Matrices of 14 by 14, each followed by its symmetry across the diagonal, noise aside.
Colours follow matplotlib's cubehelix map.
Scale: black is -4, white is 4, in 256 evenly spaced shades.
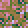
symmetric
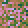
neither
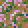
symmetric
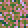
antisymmetric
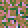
antisymmetric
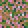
neither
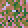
neither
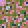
symmetric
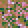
antisymmetric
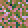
antisymmetric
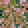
neither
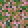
symmetric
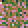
antisymmetric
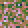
antisymmetric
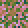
antisymmetric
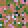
antisymmetric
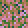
neither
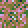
neither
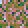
neither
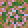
symmetric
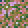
symmetric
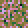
symmetric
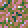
symmetric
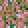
neither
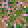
symmetric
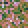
antisymmetric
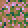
neither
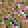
antisymmetric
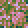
symmetric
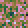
neither
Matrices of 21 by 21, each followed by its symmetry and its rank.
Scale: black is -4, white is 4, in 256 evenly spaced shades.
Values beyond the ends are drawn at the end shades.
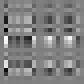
neither, rank one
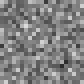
symmetric, full rank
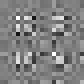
symmetric, rank two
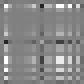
symmetric, rank one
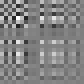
symmetric, rank one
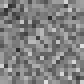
symmetric, full rank
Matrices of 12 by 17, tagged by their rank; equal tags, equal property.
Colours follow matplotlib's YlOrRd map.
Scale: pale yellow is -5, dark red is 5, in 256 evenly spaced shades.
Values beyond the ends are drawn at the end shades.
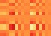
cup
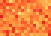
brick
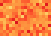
brick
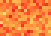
brick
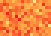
brick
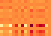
cup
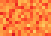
brick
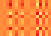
cup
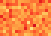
brick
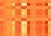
cup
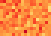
brick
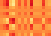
cup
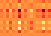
cup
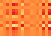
cup
